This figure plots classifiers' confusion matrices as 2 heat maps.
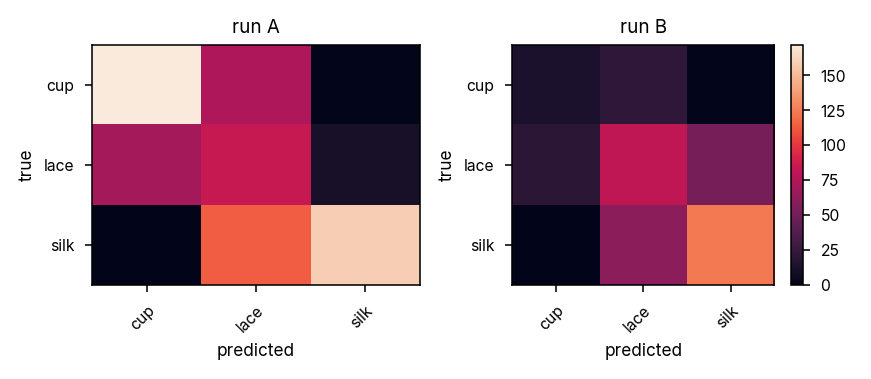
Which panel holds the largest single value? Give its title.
run A
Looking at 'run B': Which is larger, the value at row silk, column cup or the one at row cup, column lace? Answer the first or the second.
the second
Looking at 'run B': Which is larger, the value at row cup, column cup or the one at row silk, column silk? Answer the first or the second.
the second
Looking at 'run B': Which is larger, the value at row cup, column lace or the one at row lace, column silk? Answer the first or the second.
the second
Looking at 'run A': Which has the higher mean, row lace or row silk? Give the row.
silk
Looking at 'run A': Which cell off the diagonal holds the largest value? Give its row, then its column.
silk, lace
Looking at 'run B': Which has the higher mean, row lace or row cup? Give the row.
lace
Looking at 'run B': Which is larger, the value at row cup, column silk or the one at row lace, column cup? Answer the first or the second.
the second
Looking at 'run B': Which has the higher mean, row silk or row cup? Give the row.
silk
